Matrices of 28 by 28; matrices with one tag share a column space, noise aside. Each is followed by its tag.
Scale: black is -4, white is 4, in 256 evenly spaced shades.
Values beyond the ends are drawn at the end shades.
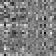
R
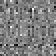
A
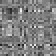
A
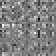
R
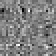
A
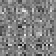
A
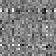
A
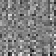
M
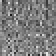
M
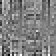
M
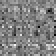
A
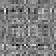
A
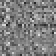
R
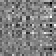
R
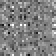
R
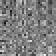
M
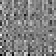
M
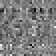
A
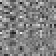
R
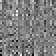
M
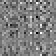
R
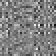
R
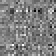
A
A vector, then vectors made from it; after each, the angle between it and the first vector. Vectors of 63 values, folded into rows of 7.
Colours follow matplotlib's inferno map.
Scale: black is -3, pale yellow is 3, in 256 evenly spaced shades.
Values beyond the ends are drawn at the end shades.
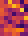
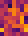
partly opposed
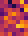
nearly opposite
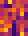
orthogonal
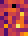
partly opposed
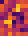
orthogonal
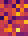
orthogonal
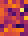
nearly parallel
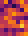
nearly opposite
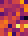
partly opposed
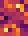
partly aligned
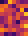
orthogonal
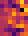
nearly opposite
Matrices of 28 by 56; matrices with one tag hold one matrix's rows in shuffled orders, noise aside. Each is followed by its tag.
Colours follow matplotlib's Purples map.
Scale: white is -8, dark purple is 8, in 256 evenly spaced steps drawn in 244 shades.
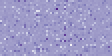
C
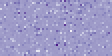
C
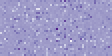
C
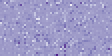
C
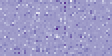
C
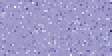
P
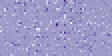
C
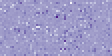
C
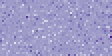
P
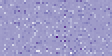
C
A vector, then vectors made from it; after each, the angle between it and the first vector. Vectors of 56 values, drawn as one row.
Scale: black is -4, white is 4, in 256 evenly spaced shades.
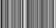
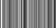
nearly opposite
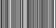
nearly parallel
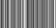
nearly parallel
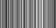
partly opposed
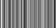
nearly opposite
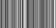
nearly parallel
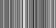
partly aligned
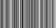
partly aligned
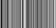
nearly parallel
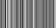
partly aligned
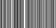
partly aligned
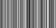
partly aligned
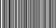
partly opposed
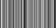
nearly opposite
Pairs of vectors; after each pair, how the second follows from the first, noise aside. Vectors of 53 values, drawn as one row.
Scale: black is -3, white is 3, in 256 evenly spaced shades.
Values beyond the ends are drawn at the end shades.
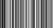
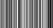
reversed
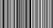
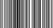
sign-scrambled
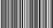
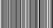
partly zeroed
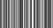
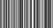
copied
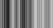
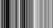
copied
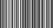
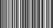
copied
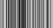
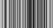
reversed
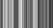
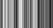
copied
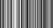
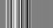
partly zeroed
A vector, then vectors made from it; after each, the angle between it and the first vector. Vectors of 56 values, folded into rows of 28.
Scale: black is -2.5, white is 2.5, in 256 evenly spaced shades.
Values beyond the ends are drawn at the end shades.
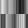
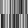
partly aligned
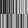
partly opposed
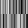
partly aligned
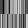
partly opposed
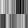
nearly parallel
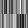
partly opposed
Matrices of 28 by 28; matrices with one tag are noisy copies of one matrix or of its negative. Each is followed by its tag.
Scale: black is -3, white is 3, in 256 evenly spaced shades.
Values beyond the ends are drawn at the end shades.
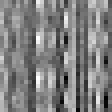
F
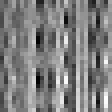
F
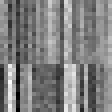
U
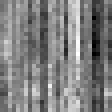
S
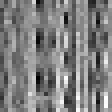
F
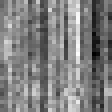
S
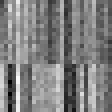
U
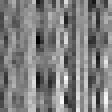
F
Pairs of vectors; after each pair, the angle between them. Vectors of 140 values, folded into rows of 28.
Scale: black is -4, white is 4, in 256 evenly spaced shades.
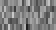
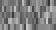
nearly opposite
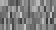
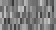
orthogonal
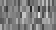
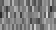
partly aligned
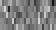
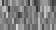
nearly parallel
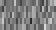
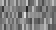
partly aligned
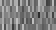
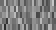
partly aligned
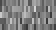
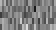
nearly opposite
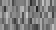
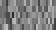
partly opposed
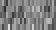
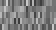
partly opposed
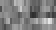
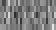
orthogonal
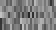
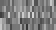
nearly opposite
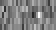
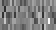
partly aligned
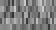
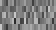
orthogonal
